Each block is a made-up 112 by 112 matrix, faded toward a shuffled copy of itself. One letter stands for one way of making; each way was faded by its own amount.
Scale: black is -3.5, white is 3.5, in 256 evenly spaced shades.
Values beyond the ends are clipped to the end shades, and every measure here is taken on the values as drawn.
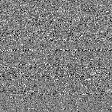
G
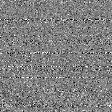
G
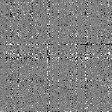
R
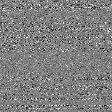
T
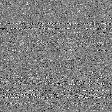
G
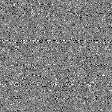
G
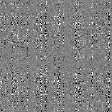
R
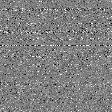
T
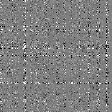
R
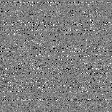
T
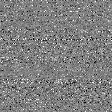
T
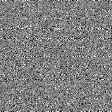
G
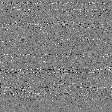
T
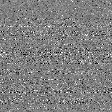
T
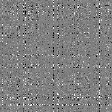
R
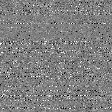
T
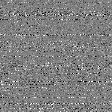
T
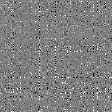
R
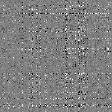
R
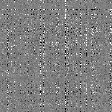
R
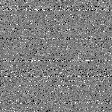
T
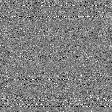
G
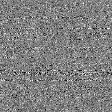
G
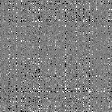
R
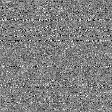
G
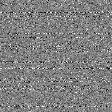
G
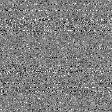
G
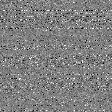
T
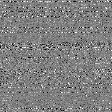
T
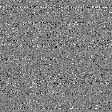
T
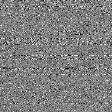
G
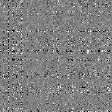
R
